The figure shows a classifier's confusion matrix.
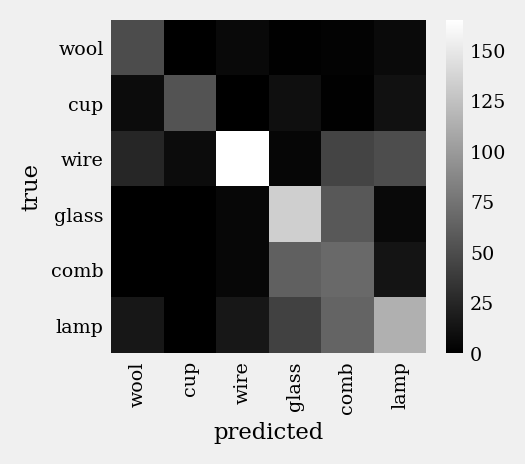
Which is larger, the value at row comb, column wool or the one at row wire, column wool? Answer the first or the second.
the second
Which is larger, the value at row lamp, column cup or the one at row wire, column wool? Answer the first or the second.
the second
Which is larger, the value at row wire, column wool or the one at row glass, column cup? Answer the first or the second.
the first
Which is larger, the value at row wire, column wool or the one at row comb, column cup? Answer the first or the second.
the first
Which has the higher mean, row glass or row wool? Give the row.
glass
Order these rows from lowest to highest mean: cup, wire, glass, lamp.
cup, glass, lamp, wire
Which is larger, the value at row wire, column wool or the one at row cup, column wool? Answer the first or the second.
the first
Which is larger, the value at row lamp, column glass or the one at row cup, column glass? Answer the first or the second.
the first
